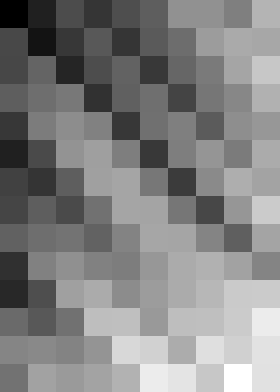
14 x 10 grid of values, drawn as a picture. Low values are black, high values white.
The bottom right is the ninth with the highest average. The top left is the ninth with the lowest average. Neither half mirrors the other. Values rise toward the bottom right.
